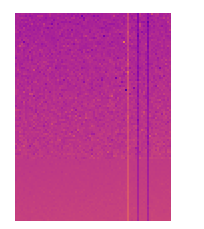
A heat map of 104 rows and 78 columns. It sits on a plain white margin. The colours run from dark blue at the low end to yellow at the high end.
The bottom part is calmer, past a seam about 70% of the way down. Columns 57, 62 and 67 differ from the columns beside them. There is an overall slope up to the bottom. No regular stripes run through it.
